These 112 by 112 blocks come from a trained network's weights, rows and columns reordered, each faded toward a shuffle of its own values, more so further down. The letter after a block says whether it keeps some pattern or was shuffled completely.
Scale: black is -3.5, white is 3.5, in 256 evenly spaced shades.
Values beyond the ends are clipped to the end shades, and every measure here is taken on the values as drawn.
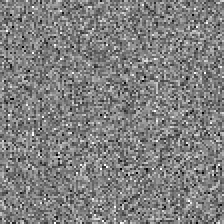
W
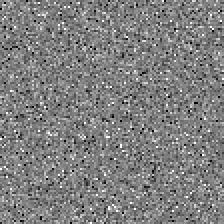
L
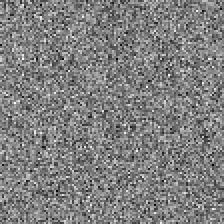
W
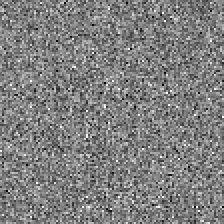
W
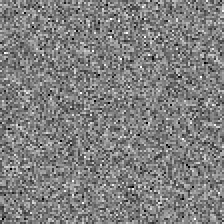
L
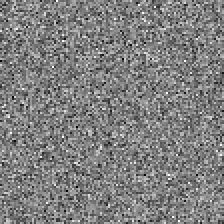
W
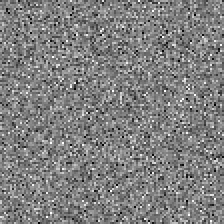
L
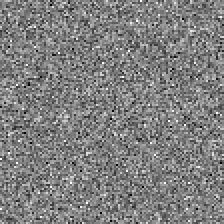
L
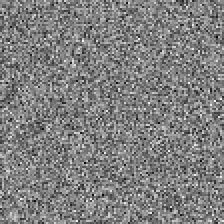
L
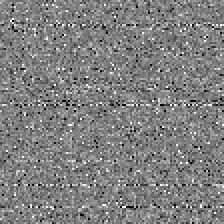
W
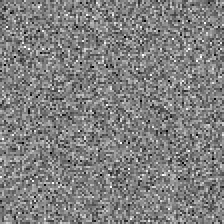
L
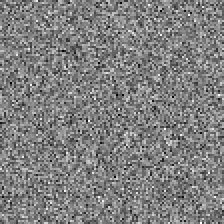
L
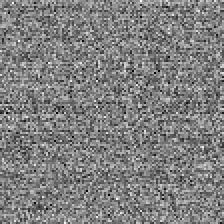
W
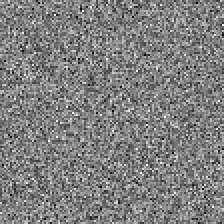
L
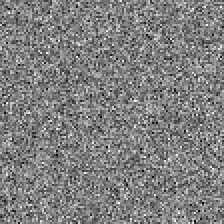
L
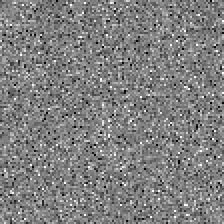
L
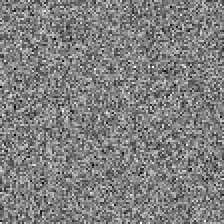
L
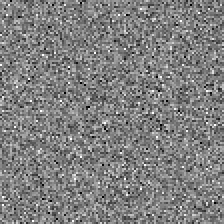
L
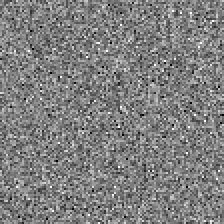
L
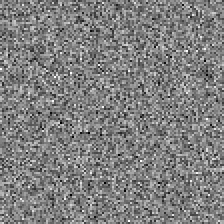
W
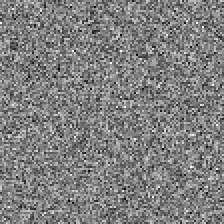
L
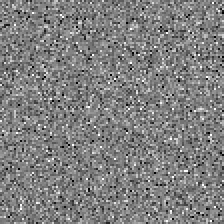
L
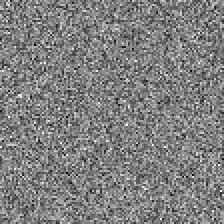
L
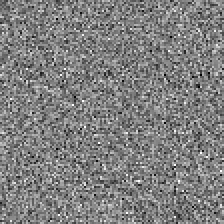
W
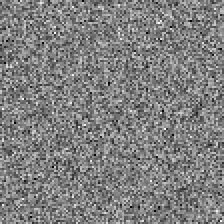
L
